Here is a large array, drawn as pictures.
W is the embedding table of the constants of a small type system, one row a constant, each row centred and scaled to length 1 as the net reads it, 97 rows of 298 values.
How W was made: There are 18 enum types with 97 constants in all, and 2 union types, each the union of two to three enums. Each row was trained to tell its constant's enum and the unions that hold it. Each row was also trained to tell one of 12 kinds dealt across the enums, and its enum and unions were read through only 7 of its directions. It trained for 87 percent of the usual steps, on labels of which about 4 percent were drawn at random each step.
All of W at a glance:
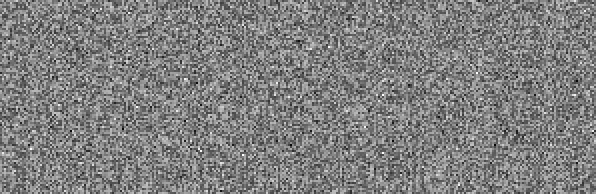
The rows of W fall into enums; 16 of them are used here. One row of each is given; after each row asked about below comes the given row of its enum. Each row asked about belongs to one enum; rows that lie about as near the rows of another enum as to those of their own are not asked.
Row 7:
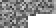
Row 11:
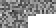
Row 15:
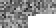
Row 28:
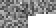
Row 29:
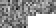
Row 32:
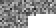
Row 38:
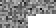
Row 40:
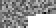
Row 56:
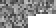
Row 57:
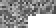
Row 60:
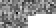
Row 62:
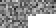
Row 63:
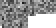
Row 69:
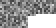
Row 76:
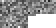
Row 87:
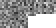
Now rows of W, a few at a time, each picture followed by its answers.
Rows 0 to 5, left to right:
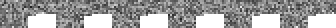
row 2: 7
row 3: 28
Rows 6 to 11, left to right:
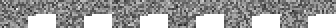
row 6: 69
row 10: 62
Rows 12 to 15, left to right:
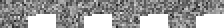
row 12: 40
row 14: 69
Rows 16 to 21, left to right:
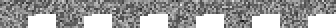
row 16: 15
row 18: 57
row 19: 32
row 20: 11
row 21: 62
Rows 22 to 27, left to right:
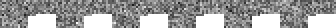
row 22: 57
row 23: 69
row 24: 32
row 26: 7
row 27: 76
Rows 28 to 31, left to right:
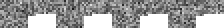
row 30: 57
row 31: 15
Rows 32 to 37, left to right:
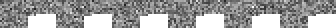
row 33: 28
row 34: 76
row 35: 62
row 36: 32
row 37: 15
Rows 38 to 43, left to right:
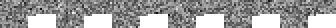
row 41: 28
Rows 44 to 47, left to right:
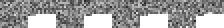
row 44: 32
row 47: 62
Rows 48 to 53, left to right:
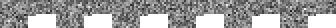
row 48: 76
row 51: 11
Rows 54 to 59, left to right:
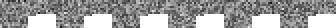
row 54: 63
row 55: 69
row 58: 32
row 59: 57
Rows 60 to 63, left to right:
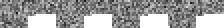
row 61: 69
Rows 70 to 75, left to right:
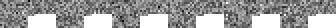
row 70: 69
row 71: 32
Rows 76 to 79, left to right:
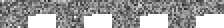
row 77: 76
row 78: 40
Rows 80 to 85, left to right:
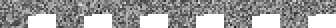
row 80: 11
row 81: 63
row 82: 15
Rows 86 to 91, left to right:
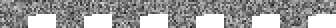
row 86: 76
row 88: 7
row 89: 11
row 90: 57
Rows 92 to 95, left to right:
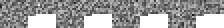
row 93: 7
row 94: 63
